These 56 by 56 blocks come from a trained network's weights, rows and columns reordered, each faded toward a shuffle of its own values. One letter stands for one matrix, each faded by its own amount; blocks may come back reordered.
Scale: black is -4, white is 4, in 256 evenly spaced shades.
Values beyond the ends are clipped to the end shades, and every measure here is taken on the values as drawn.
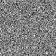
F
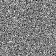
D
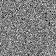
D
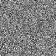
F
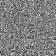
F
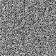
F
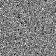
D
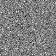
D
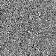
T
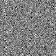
T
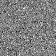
D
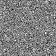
D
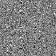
T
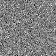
D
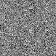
T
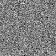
F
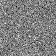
D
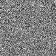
F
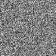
F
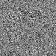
F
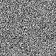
F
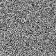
F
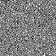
T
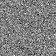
D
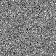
D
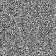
F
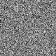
F
